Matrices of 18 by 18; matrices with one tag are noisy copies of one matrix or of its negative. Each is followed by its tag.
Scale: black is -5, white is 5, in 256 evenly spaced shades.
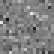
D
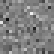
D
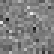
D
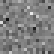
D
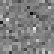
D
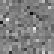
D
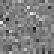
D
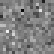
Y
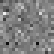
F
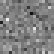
D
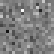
Y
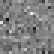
D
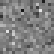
Y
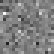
F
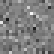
D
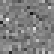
D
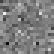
F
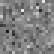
Y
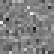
D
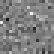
D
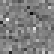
D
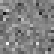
F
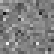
F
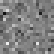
F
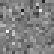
Y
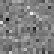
D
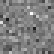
D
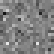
F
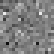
F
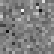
Y
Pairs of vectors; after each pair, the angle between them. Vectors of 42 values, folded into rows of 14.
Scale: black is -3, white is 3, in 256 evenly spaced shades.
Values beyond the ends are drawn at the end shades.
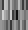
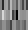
nearly parallel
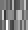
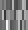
nearly parallel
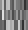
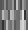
orthogonal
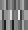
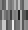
nearly opposite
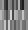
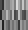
partly opposed
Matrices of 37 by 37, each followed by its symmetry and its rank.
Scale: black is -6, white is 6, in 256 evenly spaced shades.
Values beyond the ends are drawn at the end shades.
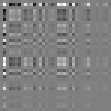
symmetric, rank one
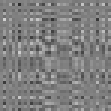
antisymmetric, rank two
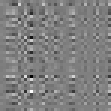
neither, rank two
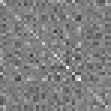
symmetric, rank five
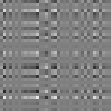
neither, rank one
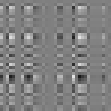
neither, rank one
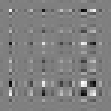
symmetric, rank one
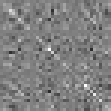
symmetric, rank five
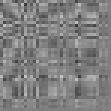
antisymmetric, rank two
